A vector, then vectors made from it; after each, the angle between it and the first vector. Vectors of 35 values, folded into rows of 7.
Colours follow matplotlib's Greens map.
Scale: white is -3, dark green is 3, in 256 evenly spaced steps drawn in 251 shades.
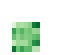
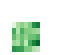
nearly parallel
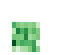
partly opposed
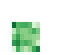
nearly opposite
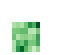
partly aligned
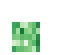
partly aligned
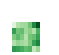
nearly parallel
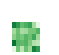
nearly opposite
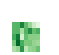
partly opposed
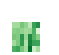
partly aligned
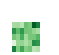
nearly parallel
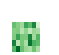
orthogonal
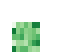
nearly parallel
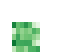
nearly opposite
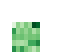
nearly parallel
